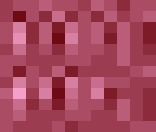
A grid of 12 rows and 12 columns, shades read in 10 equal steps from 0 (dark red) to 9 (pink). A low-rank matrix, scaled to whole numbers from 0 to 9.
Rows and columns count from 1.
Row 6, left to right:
4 4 3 3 3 4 4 3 3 5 3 3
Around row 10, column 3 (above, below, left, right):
3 3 6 4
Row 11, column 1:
4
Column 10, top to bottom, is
2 3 5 5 5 5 3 4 3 5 5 3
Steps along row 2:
down up down up down up down up down up up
